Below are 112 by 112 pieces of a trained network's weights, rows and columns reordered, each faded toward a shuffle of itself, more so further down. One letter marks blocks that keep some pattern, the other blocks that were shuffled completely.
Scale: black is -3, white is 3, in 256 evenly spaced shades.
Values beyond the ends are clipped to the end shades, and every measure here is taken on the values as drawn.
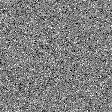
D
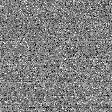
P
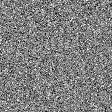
D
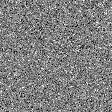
D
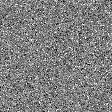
D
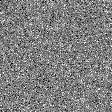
D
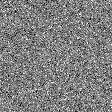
D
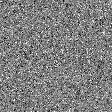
D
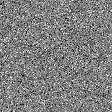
D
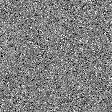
D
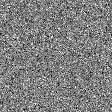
D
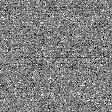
P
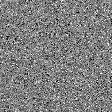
P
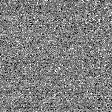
P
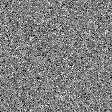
P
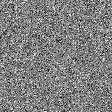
P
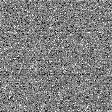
P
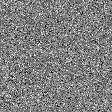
D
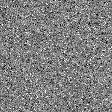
D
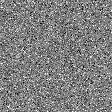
D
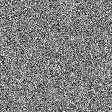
P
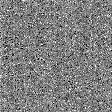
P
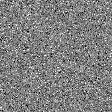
P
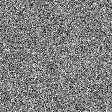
P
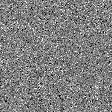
D
